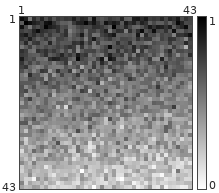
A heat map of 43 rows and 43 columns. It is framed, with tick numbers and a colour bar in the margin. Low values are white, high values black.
No row or column stands out. There are no regular stripes. There is an overall slope up to the top. The grain is fine, like static.
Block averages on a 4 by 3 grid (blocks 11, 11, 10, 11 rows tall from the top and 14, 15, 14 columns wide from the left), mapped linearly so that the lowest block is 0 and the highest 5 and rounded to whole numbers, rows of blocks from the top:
5 5 5 / 3 3 3 / 2 2 2 / 1 0 0
